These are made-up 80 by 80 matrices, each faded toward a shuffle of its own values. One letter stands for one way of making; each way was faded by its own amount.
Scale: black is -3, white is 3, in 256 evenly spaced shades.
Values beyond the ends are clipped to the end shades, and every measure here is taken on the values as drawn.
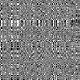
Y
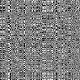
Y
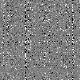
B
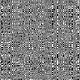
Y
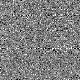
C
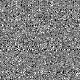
C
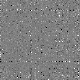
B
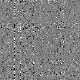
B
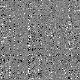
B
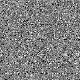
C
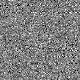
C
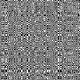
Y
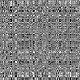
Y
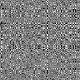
Y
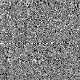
C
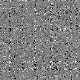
B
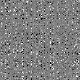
B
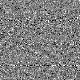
C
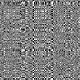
Y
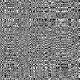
Y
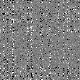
B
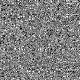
C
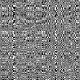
Y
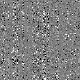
B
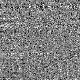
C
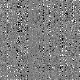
B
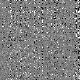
B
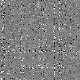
B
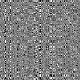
Y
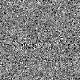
C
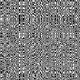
Y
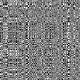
Y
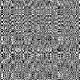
Y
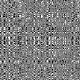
Y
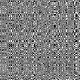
Y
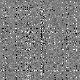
B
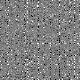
B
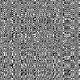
Y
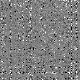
B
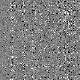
B
